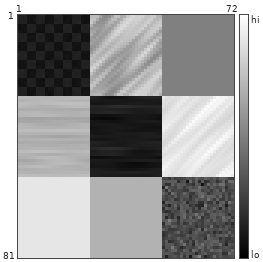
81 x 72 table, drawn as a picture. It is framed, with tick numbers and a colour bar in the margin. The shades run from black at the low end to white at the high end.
It is made of 3 by 3 panels. Panel 1,1: very low, checkered, faint in contrast. Panel 1,2: high, slanting up to the right. Panel 1,3: middling, flat. Panel 2,1: high, streaked across, faint in contrast. Panel 2,2: very low, streaked across, faint in contrast. Panel 2,3: very high, slanting up to the right, faint in contrast. Panel 3,1: very high, flat. Panel 3,2: high, flat. Panel 3,3: low, fine-grained.
